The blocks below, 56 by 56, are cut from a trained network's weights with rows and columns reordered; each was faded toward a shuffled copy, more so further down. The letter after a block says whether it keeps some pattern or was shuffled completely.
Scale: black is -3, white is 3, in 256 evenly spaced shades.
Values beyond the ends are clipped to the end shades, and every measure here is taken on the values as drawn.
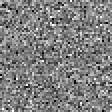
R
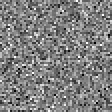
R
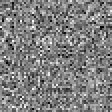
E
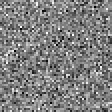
R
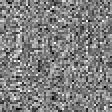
E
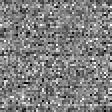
E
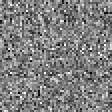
E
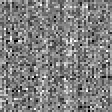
E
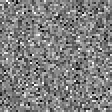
R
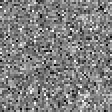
R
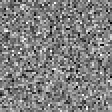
R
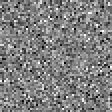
R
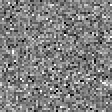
R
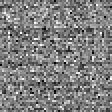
E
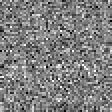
E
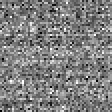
E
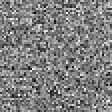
E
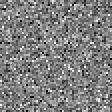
R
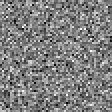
R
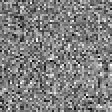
E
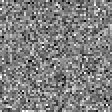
R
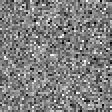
R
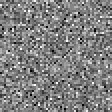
R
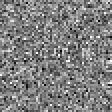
E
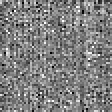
E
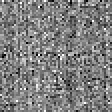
E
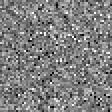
R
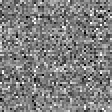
E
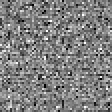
E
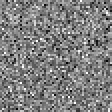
R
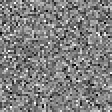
R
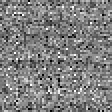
E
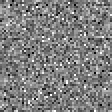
R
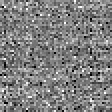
E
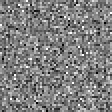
R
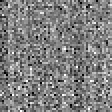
E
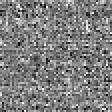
E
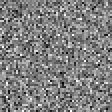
R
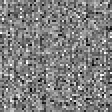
E
